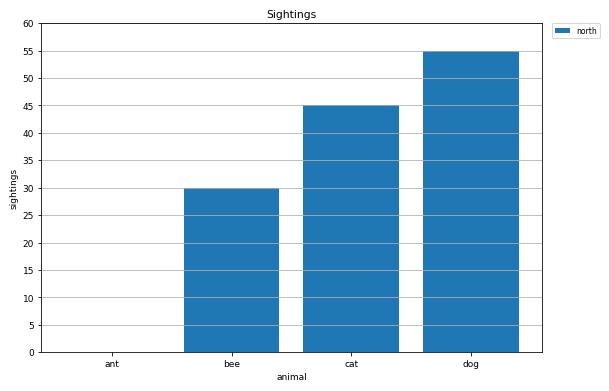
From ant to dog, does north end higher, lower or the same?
higher
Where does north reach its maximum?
dog
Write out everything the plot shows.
Title: Sightings
x-axis: animal, ticks ant bee cat dog
y-axis: sightings, ticks 0 5 10 15 20 25 30 35 40 45 50 55 60
Legend: north
Values:
north: 0 30 45 55
